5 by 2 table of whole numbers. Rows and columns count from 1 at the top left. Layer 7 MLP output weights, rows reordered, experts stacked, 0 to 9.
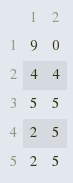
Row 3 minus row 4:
3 0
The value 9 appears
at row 1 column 1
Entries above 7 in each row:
1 0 0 0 0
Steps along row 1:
down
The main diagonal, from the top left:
9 4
